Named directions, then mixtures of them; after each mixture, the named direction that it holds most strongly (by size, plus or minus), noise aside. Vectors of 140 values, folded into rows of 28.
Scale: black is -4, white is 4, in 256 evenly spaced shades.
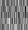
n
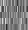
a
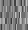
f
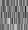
n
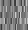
f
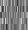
a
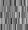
f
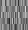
n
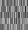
n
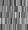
f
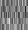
n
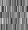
a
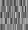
f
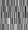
n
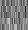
n
